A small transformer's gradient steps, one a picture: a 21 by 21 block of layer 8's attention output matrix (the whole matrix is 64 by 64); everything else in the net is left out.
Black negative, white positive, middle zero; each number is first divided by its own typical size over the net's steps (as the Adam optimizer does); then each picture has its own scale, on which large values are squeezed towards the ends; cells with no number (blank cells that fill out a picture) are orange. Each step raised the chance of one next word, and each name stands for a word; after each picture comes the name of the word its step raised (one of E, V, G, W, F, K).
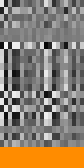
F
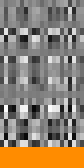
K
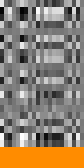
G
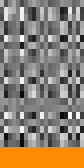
G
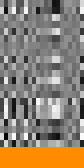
K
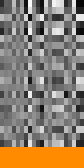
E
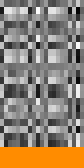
G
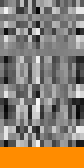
K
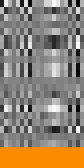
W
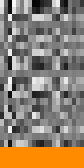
E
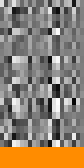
K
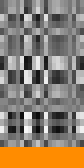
E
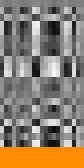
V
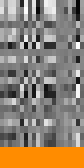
G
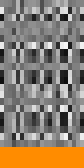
F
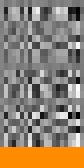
G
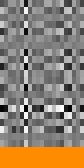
W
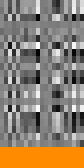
F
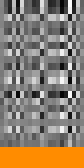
E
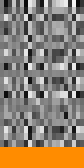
E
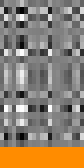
W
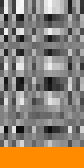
E
